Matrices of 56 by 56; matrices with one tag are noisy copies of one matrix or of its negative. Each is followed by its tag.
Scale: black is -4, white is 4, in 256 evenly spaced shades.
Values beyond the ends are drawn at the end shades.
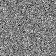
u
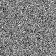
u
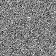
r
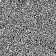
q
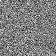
q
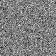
u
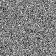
u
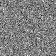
u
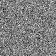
u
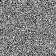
q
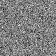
u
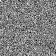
q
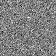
r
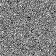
r
